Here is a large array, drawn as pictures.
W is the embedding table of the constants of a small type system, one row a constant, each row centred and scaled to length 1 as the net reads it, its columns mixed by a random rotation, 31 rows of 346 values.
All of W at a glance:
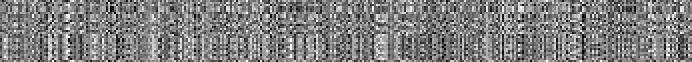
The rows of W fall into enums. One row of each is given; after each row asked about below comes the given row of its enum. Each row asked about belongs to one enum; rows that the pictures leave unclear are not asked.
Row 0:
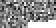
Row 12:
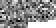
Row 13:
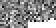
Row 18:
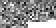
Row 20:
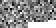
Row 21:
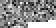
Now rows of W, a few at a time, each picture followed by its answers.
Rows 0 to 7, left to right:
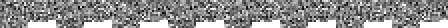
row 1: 12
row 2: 18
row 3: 12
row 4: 12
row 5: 12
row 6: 0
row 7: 18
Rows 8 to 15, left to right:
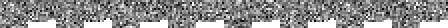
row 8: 18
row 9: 13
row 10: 21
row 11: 0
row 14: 18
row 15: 0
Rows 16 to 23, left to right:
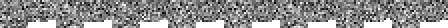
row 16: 12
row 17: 21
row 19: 20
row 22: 13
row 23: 20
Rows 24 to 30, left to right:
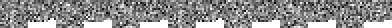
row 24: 13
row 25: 18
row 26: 21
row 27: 13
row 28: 20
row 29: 21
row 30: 0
